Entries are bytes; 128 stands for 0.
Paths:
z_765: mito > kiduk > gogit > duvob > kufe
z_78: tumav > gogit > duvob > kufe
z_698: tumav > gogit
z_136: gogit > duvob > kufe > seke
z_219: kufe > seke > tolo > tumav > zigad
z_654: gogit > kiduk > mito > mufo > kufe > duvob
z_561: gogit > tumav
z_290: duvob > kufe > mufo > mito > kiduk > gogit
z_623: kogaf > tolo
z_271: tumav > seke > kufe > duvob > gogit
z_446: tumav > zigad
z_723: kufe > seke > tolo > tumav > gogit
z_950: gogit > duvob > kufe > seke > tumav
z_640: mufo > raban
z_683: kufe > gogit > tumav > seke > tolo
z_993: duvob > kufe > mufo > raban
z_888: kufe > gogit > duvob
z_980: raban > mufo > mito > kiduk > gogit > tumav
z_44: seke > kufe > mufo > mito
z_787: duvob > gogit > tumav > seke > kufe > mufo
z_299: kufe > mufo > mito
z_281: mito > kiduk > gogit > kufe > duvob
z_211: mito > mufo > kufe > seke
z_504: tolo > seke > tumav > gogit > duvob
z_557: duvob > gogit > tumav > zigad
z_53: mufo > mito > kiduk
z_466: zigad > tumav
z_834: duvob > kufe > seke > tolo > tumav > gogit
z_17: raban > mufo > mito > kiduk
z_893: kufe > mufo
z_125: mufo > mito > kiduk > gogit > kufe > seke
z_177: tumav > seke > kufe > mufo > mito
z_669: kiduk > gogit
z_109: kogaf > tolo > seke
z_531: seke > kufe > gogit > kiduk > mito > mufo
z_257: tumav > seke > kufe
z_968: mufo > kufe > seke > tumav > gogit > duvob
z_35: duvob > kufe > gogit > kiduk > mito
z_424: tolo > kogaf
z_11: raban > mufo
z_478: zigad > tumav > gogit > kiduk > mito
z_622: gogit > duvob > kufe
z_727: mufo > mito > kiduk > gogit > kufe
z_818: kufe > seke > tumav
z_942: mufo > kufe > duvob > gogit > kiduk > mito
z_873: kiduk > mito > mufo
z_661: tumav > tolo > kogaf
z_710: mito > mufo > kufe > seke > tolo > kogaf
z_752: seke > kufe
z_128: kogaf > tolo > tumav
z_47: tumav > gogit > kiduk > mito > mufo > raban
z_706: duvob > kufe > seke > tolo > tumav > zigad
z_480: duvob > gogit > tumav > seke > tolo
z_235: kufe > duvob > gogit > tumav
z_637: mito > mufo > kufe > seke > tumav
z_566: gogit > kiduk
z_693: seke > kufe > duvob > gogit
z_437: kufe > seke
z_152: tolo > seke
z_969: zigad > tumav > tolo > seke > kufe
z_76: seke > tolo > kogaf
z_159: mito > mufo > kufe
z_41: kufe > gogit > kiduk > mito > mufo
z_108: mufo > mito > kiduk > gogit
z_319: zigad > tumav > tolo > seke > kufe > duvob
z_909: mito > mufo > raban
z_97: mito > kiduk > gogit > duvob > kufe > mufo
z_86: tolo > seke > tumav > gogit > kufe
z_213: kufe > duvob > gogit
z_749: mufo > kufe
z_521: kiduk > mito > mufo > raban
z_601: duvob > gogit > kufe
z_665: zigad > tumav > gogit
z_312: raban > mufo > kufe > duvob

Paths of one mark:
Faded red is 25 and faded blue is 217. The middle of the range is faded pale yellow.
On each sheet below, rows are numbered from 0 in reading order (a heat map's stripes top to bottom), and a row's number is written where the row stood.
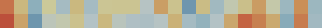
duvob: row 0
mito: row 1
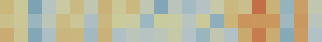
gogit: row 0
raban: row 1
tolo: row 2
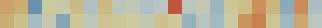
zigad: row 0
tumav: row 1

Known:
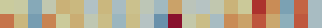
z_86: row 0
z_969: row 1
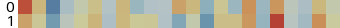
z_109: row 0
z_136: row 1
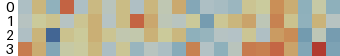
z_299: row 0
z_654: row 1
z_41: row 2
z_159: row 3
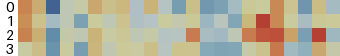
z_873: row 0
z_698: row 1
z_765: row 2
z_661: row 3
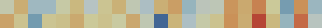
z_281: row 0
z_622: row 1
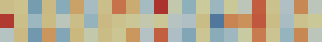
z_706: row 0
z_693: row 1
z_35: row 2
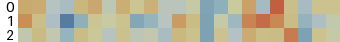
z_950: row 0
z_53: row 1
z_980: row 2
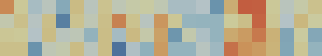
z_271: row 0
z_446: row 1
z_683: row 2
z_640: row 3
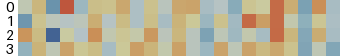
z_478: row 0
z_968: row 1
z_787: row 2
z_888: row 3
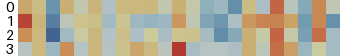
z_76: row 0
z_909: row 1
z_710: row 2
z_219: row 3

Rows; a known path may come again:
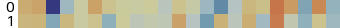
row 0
z_97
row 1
z_437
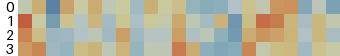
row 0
z_893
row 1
z_834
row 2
z_623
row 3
z_128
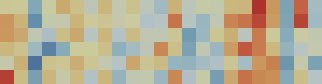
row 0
z_86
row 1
z_765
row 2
z_561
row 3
z_53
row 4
z_41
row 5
z_665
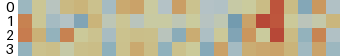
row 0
z_504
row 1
z_271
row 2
z_752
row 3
z_312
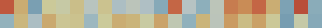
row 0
z_159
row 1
z_888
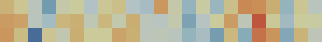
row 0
z_17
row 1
z_950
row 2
z_531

